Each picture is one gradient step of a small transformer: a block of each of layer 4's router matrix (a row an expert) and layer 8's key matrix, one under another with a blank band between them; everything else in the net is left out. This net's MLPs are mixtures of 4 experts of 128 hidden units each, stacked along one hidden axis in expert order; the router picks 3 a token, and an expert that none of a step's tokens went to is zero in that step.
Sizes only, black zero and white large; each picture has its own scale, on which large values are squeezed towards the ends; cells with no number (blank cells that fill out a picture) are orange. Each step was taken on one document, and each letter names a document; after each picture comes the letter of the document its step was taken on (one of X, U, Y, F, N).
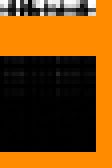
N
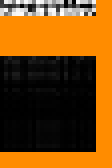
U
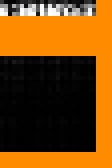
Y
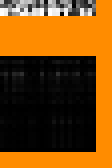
Y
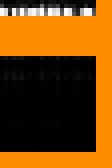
Y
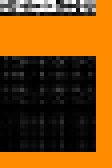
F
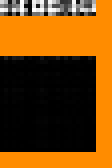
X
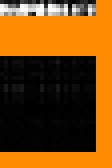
Y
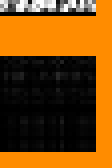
F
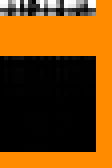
N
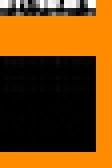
N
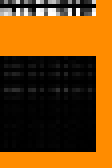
U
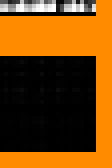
F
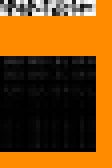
U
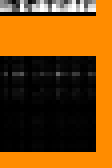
F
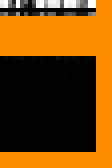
N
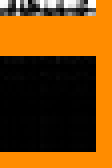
N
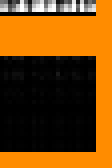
F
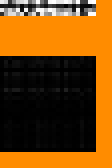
U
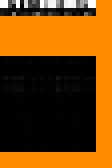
N
